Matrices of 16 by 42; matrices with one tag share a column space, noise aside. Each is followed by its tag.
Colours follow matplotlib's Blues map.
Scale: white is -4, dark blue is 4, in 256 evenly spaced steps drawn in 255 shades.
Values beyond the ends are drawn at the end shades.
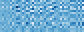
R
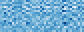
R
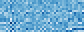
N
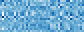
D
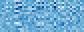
R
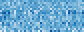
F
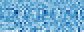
F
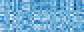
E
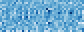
F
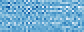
R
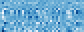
F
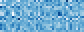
D
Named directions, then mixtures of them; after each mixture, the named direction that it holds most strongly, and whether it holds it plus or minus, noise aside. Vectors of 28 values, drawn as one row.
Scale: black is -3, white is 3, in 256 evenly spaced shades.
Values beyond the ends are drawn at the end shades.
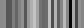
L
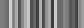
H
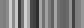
H, plus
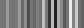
L, minus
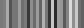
H, minus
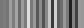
H, plus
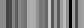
L, plus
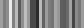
H, plus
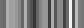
L, minus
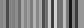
L, plus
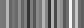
L, minus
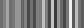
L, minus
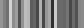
H, plus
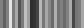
H, plus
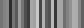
H, minus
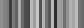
H, minus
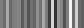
L, minus
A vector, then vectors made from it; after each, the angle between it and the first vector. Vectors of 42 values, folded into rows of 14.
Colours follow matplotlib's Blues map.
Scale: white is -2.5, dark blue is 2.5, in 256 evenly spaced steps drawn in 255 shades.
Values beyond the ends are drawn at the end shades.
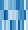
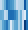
nearly opposite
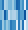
nearly parallel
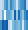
partly opposed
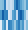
partly aligned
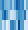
nearly parallel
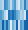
nearly opposite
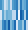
orthogonal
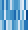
partly opposed
